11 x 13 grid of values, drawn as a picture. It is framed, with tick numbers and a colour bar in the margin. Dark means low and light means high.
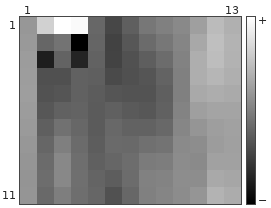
In the top left lies a patch that is rougher than the rest. The top left is the roughest part. Streaks run downward. Overall the values sit about 50% of the way up the scale.
